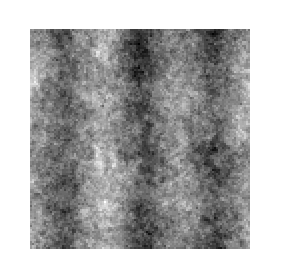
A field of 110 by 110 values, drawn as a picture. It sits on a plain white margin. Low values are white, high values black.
Ninth with the highest average: top middle. Slope: none. Odd rows or columns: none. Stripes: upright, repeating 3 times. Histogram: bell-shaped.
